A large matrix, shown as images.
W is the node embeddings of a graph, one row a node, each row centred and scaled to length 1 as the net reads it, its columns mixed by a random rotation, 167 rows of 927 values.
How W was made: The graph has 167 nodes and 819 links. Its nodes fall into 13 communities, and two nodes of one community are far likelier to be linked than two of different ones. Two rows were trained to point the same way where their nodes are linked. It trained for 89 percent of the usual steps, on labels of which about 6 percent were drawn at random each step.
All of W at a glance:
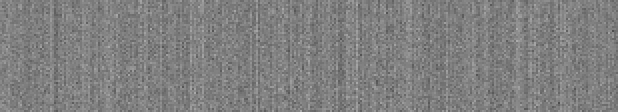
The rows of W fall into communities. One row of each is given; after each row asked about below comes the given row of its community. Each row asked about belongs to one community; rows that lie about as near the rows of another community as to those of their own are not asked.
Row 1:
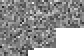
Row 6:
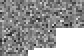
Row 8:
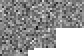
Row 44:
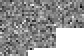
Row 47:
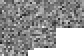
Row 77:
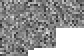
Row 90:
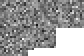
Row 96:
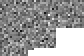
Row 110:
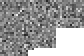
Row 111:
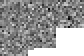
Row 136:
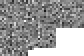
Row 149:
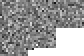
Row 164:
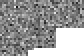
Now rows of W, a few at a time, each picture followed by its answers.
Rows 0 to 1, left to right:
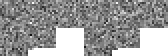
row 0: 1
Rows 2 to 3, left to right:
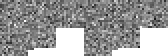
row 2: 149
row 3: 1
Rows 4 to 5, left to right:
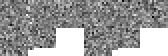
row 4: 136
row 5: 90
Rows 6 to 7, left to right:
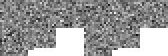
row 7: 1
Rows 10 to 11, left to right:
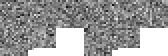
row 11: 1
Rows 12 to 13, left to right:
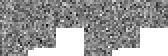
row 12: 6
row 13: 110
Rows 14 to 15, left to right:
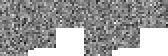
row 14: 164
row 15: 77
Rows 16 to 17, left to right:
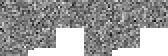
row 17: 110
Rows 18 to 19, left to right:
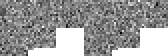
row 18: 96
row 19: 110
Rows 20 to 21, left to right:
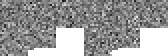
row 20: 111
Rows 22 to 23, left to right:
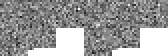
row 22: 44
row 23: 111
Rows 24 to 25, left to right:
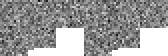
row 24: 90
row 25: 8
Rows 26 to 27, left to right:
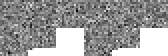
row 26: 44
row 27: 110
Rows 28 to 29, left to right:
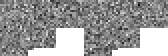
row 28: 164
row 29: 149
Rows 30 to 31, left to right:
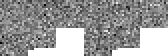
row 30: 77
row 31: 1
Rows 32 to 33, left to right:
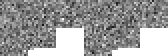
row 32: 6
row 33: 8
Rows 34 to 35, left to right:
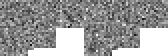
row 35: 136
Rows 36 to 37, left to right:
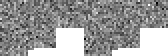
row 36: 47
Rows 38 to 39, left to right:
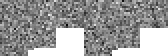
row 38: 96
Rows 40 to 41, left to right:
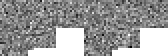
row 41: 77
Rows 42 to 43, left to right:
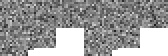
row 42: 149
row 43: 111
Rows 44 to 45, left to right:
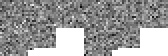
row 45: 77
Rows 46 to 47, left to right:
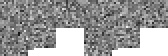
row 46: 6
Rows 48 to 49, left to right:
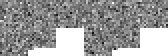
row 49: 164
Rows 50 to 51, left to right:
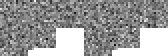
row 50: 136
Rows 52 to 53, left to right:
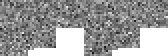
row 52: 47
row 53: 44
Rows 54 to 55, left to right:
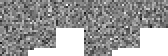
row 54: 77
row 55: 96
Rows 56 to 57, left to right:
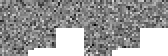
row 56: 1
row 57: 136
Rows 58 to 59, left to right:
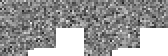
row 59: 47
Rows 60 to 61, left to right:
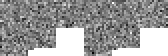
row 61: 44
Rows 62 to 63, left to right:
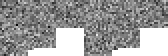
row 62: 44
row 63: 164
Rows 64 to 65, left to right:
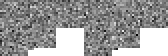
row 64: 6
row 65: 110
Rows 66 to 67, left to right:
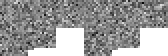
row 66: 77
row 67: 90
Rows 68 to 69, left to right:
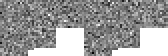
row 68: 96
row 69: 90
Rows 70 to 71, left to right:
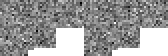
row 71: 77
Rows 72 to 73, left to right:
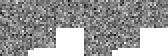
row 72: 149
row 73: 149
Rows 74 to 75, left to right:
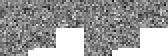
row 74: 111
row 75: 1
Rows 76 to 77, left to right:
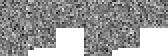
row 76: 136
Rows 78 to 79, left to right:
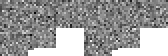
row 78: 149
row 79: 8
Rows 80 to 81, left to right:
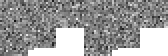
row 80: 90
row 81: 1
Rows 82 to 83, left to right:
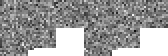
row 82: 164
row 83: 96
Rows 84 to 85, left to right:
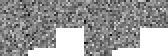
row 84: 8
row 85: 8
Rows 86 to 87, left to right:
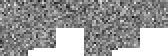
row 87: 149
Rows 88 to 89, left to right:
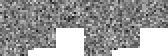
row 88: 136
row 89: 44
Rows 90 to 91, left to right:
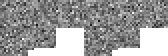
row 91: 111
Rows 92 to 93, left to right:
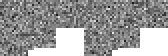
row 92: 96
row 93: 110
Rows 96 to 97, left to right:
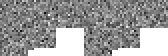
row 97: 96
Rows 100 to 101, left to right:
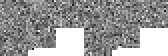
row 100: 110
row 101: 136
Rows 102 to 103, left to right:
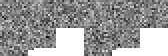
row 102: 110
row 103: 6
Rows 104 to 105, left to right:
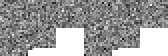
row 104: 136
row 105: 77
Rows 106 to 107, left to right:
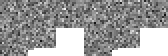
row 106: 6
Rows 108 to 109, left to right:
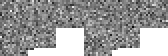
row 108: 90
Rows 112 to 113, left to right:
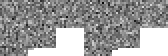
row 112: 6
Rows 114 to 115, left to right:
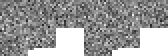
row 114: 44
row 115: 96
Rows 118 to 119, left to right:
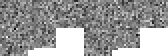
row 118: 44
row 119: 1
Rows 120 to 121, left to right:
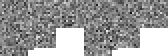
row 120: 110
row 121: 47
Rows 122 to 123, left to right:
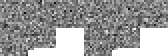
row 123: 149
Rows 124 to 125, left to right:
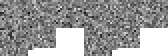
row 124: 136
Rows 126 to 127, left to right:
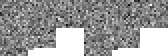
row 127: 77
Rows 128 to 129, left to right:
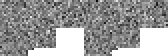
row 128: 110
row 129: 110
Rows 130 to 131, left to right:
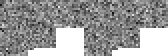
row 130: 44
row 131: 136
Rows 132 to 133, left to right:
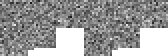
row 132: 47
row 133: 96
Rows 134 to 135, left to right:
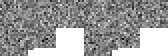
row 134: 96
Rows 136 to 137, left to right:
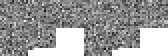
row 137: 77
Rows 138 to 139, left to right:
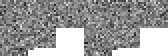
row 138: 96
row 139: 77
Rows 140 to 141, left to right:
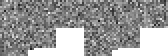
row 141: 90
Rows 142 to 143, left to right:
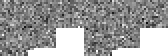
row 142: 149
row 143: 136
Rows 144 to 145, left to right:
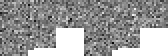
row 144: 1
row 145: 77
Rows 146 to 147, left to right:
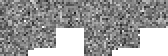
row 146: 90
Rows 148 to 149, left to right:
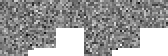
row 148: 8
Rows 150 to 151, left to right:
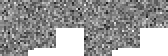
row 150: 164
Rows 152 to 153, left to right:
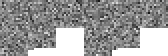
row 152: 44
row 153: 1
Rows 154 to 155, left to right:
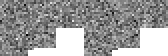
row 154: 8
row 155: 110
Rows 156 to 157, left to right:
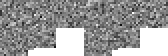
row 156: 111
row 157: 111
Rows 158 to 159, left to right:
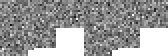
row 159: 96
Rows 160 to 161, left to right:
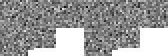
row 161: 8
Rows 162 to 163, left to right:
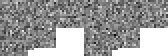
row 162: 149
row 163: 149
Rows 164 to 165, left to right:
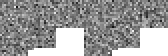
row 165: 96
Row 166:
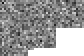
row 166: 6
